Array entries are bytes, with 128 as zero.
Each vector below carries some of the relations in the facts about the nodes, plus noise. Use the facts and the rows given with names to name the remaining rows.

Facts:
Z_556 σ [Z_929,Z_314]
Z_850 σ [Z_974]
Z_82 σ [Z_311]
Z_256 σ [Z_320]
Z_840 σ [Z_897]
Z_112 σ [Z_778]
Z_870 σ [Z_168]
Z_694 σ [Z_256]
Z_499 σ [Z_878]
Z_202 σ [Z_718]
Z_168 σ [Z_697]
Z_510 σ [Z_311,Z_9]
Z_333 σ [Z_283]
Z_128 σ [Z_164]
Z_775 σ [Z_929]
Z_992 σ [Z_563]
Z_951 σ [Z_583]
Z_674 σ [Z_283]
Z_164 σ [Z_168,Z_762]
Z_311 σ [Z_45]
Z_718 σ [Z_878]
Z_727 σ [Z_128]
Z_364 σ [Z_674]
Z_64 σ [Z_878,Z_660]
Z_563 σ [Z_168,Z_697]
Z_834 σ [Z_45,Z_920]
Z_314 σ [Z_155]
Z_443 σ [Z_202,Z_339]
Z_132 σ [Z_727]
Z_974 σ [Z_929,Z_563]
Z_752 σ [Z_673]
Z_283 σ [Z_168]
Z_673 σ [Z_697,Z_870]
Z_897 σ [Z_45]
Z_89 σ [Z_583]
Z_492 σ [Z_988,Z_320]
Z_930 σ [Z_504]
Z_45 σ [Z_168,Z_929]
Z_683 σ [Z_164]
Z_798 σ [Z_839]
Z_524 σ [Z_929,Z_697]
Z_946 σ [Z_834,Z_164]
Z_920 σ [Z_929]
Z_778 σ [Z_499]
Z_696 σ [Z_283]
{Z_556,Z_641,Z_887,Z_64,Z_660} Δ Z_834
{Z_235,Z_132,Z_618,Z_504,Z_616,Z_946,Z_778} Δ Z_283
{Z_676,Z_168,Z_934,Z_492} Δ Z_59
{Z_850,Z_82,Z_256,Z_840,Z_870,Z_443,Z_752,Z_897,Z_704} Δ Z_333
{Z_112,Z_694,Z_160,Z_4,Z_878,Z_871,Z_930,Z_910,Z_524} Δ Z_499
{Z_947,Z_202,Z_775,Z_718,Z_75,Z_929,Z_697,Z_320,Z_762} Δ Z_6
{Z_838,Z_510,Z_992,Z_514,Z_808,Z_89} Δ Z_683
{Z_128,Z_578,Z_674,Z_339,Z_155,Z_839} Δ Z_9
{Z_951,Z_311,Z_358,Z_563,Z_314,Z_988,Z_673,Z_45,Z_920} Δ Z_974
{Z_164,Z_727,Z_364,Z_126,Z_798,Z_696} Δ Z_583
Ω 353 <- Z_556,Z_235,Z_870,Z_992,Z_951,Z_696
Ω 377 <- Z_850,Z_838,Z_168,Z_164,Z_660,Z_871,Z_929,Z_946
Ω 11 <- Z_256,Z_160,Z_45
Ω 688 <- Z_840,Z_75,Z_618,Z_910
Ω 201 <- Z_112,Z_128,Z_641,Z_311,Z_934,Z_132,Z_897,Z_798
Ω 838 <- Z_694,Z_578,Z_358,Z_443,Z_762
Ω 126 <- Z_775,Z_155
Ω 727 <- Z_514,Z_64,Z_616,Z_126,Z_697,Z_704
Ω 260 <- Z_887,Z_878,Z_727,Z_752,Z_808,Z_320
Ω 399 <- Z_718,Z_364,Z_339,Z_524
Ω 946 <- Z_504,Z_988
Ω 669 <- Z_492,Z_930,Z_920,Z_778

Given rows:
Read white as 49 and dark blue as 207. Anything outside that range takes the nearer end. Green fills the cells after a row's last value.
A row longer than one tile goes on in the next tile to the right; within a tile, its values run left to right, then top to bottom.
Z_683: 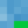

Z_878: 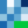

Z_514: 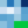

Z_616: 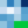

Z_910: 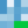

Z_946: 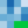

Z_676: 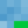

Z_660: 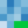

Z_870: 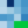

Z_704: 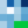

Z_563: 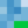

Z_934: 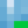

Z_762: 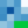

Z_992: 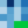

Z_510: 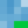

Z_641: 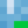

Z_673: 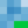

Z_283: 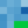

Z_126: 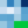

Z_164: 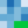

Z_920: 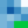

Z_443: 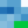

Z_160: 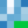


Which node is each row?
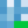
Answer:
Z_618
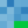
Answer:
Z_333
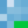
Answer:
Z_112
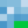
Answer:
Z_897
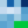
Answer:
Z_64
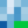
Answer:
Z_45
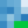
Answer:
Z_775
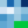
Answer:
Z_697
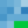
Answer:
Z_674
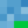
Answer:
Z_6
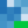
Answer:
Z_504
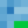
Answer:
Z_202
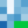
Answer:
Z_256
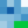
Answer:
Z_694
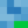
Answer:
Z_974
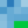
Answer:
Z_82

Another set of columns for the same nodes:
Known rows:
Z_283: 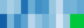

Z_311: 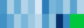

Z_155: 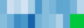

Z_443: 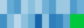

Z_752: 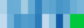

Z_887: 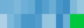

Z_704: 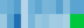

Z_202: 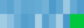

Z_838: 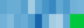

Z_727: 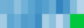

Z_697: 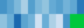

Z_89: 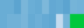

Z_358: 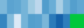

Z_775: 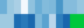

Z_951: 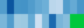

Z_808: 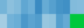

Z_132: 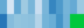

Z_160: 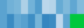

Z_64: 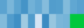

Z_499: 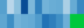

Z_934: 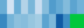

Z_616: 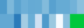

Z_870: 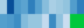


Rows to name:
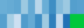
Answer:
Z_762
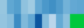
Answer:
Z_850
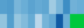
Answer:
Z_988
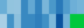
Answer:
Z_878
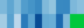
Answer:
Z_910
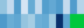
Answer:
Z_897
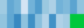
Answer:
Z_256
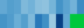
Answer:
Z_524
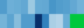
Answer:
Z_871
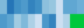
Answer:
Z_696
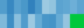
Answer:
Z_930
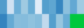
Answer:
Z_128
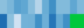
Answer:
Z_578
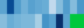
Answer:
Z_920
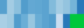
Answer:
Z_6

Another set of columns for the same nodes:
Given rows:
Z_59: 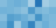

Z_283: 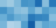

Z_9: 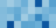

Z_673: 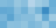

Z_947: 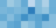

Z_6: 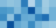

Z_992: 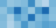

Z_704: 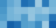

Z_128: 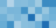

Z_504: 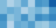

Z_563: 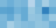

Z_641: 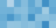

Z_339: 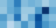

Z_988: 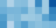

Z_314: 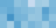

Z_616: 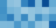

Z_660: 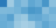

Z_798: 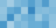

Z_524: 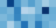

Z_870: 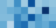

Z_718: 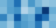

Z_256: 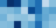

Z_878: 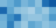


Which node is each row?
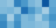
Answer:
Z_443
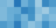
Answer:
Z_897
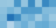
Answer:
Z_112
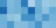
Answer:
Z_929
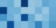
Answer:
Z_697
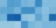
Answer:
Z_499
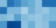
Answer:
Z_752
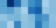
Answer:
Z_160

